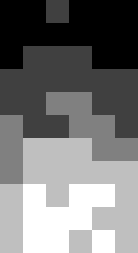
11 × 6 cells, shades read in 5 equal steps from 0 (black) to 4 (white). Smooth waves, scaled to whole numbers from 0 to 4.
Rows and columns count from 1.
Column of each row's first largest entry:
3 1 2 1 3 1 2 2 2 2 2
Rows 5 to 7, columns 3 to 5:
2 2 1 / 1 2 2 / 3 3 2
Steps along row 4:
same same same same same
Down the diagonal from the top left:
0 0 1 1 1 1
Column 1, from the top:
0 0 0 1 1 2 2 2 3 3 3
